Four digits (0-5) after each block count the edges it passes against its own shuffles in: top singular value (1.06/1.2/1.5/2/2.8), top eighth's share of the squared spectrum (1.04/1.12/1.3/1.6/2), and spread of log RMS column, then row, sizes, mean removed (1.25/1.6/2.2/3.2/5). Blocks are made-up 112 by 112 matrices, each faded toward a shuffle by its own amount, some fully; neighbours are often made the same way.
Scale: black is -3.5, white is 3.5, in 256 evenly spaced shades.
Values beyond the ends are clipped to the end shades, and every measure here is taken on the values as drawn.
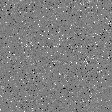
2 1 0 0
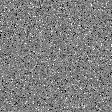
0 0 0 0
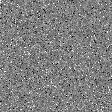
0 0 0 0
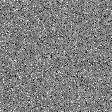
0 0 0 0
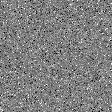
0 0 0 0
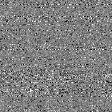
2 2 0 4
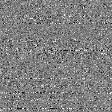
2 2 0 4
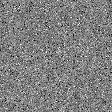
0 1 0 1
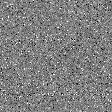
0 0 0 1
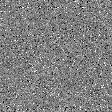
0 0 0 2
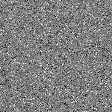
2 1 0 0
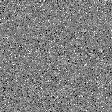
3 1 0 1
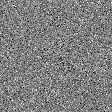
0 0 0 0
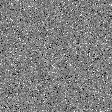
0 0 0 0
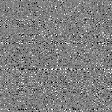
4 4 2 3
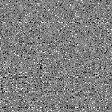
4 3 1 2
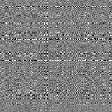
5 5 3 4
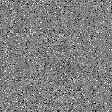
3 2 0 1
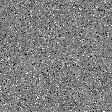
2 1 0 0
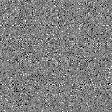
4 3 1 2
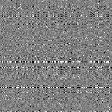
5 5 2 4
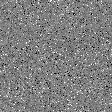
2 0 0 0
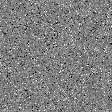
1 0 0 0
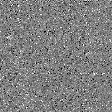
3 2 1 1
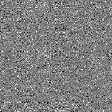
4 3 2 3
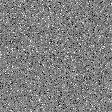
0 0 0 0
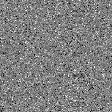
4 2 1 0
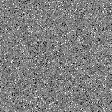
3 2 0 1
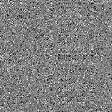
4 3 2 2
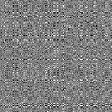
5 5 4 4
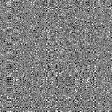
5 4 3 2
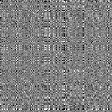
5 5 4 4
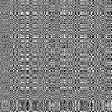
5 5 4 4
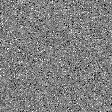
3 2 0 0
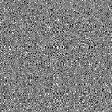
4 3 2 2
